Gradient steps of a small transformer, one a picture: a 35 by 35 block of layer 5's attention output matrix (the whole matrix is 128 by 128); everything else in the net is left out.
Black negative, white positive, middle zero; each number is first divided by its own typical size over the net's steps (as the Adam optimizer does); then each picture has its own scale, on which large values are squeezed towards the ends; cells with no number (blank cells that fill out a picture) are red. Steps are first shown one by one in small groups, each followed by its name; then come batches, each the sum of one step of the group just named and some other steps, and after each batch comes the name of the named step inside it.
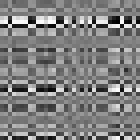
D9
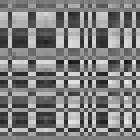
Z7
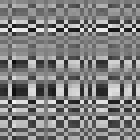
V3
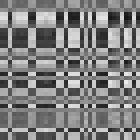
Z7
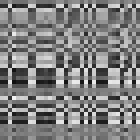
Z7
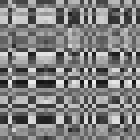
Z7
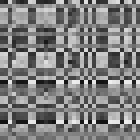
Z7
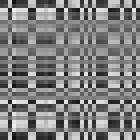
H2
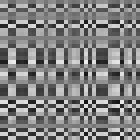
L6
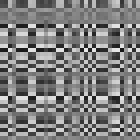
L6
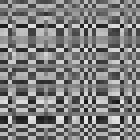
L6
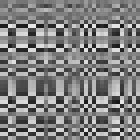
L6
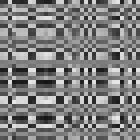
H2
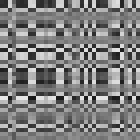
H2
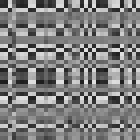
H2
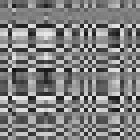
L6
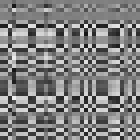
L6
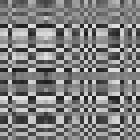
L6
